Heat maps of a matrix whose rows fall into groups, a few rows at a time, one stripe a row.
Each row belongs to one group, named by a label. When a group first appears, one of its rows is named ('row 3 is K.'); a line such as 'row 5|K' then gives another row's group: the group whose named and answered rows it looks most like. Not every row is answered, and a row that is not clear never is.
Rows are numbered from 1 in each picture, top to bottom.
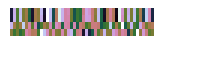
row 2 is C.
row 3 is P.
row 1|C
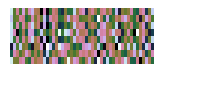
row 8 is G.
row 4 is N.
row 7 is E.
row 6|C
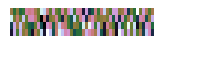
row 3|C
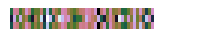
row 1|E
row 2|C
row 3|E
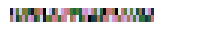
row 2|N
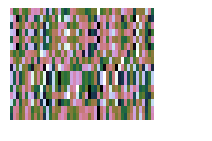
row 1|G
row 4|N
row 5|E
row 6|N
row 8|P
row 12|N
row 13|N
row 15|E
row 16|E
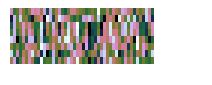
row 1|G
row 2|C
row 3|N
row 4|N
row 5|N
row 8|N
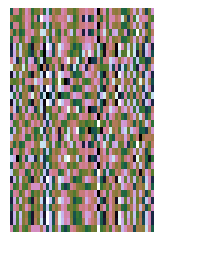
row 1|E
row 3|E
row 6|C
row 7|C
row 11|G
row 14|C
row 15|N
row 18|N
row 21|E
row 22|N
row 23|E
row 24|G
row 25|C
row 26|G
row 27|E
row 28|C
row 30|C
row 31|C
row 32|G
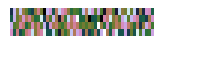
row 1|C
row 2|N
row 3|G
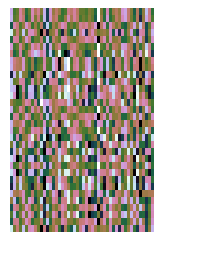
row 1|G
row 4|P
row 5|E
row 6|G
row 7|G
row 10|C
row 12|N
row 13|N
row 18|G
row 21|C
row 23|G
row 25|C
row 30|N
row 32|P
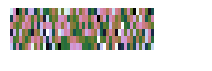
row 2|E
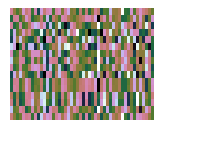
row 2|E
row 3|G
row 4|N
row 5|C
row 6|N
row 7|G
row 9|G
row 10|C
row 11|E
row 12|E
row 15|G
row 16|P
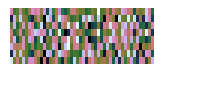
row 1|G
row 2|C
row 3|N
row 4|G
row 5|N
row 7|C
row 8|P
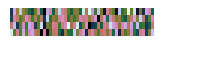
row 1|C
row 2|E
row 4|P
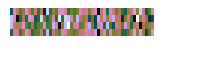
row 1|E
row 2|N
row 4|E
